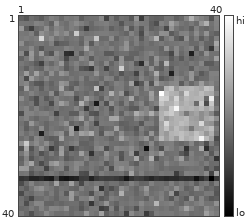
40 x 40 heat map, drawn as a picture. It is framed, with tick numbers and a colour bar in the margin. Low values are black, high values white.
Odd lines: row 33. Ninth with the highest average: middle right. Stripes: none. Odd patch: higher, in the middle right. Histogram: heavy tails on both sides.
